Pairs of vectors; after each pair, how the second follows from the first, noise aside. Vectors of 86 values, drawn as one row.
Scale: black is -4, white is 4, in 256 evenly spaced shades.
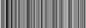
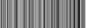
reversed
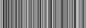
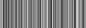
copied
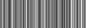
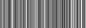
copied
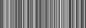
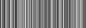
reversed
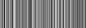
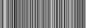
sign-scrambled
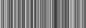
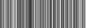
reversed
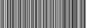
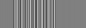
partly zeroed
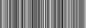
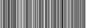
sign-scrambled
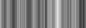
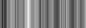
reversed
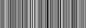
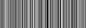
copied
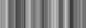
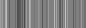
partly zeroed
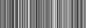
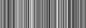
reversed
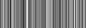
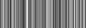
copied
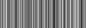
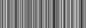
copied
